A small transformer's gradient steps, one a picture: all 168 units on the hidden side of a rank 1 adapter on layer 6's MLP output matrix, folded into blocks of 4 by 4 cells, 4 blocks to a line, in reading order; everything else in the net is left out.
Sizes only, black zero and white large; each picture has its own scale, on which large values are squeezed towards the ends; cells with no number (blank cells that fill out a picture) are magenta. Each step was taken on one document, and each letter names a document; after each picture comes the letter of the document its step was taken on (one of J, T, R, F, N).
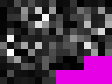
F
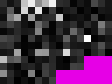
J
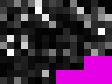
F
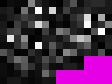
F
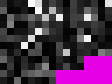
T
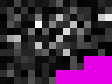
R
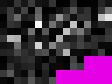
R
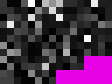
J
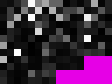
J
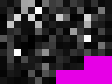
J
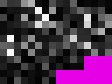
F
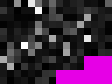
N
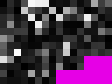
J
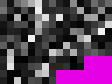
T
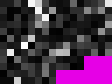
T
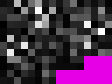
F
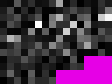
R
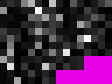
N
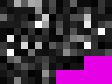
F
